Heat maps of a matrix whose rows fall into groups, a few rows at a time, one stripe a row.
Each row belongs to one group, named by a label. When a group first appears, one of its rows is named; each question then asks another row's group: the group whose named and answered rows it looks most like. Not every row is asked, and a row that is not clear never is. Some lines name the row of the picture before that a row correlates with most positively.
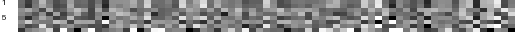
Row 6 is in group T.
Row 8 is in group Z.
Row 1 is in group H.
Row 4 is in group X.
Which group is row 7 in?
H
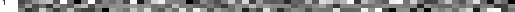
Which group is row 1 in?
Z
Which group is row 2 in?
X
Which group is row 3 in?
H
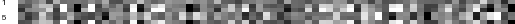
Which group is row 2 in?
Z
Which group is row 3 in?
Z
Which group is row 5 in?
H
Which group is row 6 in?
Z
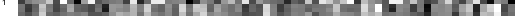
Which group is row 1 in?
Z
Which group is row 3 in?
H
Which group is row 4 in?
H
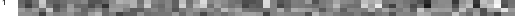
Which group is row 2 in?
H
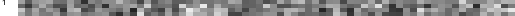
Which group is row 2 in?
H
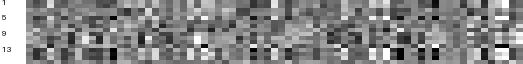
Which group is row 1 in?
H
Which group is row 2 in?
H
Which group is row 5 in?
H
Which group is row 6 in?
X
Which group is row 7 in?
X
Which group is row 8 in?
T
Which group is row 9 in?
X
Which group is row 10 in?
X
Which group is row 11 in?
X
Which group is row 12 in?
T
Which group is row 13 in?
H
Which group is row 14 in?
H
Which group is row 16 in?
X
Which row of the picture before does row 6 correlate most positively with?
1
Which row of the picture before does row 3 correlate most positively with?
4
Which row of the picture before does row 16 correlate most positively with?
1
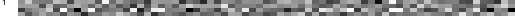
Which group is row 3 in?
Z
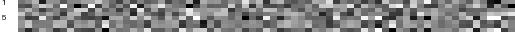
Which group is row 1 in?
T
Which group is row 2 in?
Z
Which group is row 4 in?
X
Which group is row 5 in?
H
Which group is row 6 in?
T
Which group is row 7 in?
T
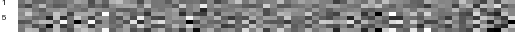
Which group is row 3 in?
T
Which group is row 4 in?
T
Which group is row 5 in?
X
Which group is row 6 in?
Z
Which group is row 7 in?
X
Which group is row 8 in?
T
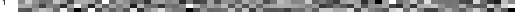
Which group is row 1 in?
T
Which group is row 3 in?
Z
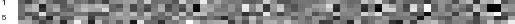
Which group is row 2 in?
T
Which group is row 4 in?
H
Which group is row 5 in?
X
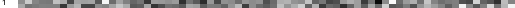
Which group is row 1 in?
T
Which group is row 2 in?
X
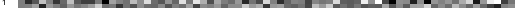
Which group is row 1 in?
H
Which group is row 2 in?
T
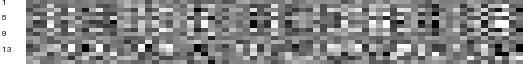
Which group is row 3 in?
Z
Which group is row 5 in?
T
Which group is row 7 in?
H
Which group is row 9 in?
H
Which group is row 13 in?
Z
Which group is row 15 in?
X
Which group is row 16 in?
T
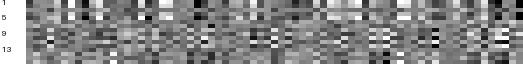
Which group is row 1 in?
Z
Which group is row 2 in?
Z
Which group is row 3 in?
T
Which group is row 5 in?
Z
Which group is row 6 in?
X
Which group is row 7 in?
T
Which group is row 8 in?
H
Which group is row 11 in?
T
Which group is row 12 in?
H
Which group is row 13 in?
X
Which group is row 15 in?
T
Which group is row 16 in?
T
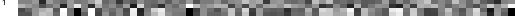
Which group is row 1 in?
T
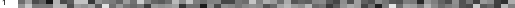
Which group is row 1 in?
X
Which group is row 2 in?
T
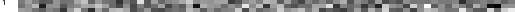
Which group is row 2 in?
T
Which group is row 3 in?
X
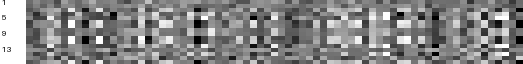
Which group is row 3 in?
Z
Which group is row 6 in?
Z
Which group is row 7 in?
Z
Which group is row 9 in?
H
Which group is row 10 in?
Z
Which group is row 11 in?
Z
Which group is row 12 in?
H
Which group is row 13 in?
T
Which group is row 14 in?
H
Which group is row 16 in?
Z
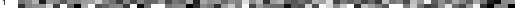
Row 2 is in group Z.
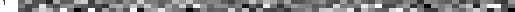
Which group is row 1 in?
X
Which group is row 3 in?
Z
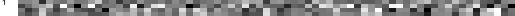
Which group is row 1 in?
T
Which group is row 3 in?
H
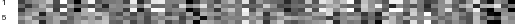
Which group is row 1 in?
Z
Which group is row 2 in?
H
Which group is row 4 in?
T
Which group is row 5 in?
T
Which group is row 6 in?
T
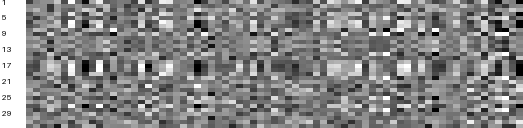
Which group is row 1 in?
Z
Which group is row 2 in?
T
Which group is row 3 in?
X
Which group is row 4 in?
Z
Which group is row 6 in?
Z
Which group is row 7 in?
Z
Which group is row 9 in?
H
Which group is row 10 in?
T
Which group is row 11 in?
T
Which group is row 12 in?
T
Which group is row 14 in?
H
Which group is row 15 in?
X
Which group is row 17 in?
Z
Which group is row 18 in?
Z
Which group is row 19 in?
Z
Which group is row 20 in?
H
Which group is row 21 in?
X
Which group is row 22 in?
X
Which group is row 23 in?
X
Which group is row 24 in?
T
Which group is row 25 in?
H
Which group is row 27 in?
Z
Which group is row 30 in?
T
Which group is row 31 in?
X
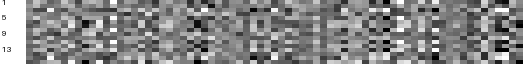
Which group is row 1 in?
T
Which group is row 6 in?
Z
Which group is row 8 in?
T
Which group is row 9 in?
X
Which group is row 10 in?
H
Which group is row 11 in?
T
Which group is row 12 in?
Z
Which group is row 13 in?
T
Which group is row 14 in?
H
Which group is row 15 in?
H
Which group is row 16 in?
Z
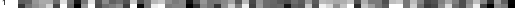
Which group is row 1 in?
Z
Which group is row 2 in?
Z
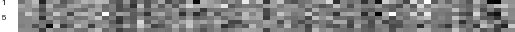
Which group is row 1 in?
T
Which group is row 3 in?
T
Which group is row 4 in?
T
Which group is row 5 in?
T
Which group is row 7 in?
X
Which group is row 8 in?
T
